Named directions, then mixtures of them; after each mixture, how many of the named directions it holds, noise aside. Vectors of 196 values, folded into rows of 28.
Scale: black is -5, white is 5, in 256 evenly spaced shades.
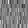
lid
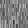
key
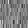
two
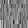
two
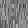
one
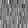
one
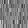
two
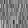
two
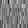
one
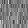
two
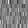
one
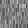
two
